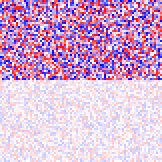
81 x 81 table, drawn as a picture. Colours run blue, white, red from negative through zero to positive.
No single row or column stands out from its neighbours. On average the colour sits 50% of the way up the scale. The grain is fine, like static. A horizontal seam about 50% of the way down splits the table, and the bottom part is calmer. No regular stripes run through it. The halves do not mirror each other.
